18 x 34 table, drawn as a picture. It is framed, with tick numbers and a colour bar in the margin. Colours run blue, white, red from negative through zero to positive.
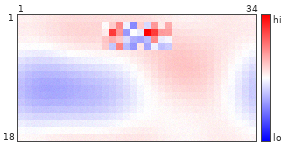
The ninth with the lowest average is the middle left. In the top middle lies a patch that is rougher than the rest. There are no regular stripes. The distribution is heavy-tailed on both sides. The top middle is the roughest part.
